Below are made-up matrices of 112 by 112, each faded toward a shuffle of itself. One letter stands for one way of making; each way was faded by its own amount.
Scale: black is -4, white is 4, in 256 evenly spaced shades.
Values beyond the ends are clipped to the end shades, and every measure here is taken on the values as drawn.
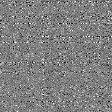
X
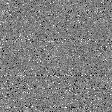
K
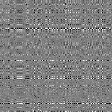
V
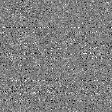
X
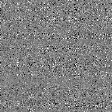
X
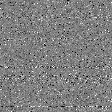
K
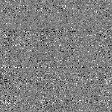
X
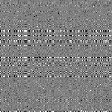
V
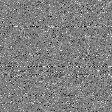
K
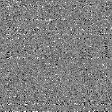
X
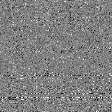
X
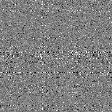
X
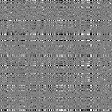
V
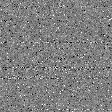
K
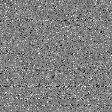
K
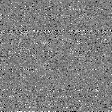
X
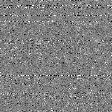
X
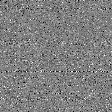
K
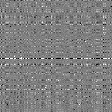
V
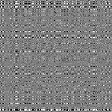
V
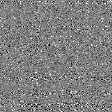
X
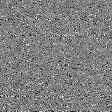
K
